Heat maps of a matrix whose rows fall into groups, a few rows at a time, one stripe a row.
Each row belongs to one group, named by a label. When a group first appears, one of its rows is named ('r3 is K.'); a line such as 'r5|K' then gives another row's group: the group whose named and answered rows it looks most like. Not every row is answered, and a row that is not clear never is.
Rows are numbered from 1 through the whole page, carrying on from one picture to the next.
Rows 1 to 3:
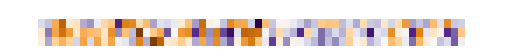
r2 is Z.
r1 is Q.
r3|Z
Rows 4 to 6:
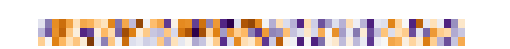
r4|Z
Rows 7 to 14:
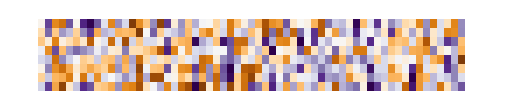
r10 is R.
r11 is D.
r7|Q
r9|Z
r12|Z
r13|Z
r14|Q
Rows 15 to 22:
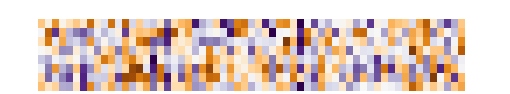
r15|Z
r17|R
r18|D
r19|Q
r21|Q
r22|D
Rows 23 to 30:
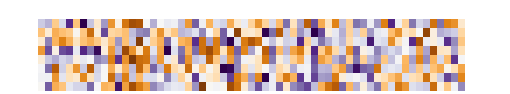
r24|Z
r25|Z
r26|Q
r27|Q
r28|D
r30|Q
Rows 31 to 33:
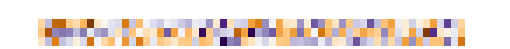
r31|Z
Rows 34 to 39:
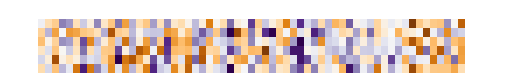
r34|D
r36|D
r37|D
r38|Q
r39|D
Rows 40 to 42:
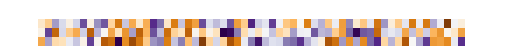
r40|R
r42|Q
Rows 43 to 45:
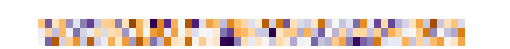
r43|Q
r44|R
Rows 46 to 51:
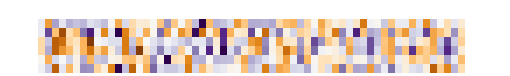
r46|R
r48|Z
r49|Z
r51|Q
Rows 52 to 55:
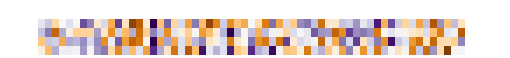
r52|Q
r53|D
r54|Q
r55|R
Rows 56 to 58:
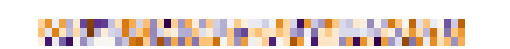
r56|R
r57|D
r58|Q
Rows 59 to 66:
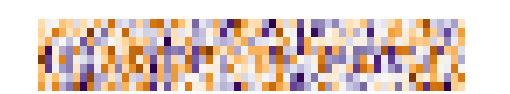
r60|Z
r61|R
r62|Q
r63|Q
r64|Q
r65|D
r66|D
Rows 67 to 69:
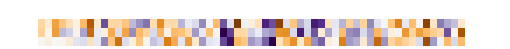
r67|Z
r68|D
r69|R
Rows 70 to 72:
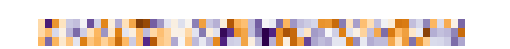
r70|Q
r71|R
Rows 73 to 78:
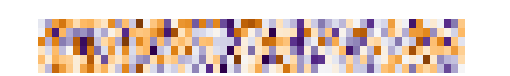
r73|Z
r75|D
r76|D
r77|Z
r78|Z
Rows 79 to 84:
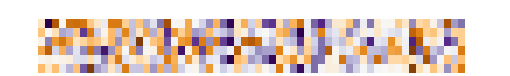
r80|D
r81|Z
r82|R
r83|R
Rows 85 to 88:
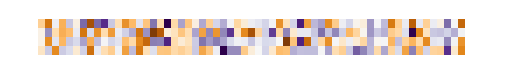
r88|D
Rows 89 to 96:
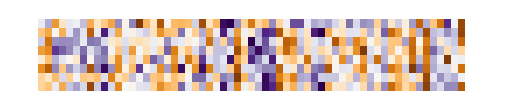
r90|R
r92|R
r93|R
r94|R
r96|R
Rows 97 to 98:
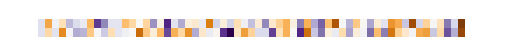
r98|R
